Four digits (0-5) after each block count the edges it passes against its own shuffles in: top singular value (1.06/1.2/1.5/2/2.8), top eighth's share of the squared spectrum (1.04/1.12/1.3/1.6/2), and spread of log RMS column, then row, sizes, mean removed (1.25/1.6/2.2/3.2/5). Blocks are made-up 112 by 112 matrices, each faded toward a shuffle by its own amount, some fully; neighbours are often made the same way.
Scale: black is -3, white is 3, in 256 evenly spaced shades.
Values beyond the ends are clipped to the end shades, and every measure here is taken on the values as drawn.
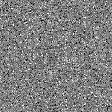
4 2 1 1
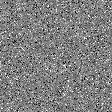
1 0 0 0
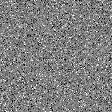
3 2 1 1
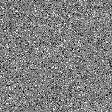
3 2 1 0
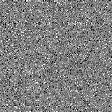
4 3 1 1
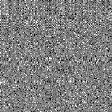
4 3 2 2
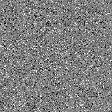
4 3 1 1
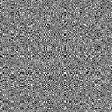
5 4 3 3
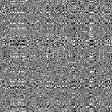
5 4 3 4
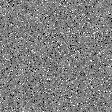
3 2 0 1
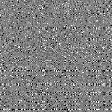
5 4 2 3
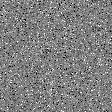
1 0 0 0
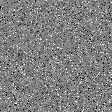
0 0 0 0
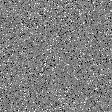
0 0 0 0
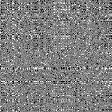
5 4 2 3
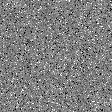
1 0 0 0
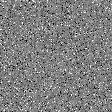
0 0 0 0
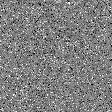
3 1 0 0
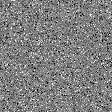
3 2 0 0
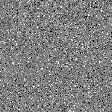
3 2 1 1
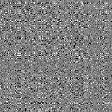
5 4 3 3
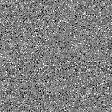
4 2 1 1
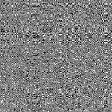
5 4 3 3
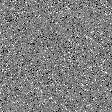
0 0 0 0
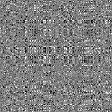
5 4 3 3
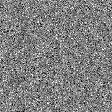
3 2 0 1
